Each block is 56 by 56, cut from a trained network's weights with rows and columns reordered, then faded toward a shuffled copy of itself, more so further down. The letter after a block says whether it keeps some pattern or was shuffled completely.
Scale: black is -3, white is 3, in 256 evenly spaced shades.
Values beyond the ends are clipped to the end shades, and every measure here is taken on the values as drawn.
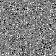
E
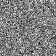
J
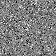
J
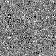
E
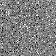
E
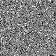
J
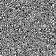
E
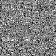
E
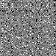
E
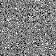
E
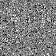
E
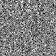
E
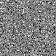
E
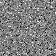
J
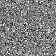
E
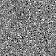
E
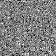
E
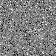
J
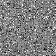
E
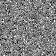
J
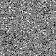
E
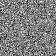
J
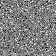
J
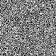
E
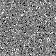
J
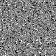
E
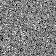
J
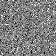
E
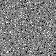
J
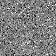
E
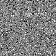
E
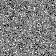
J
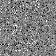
E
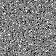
J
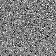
J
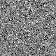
J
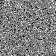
J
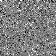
E
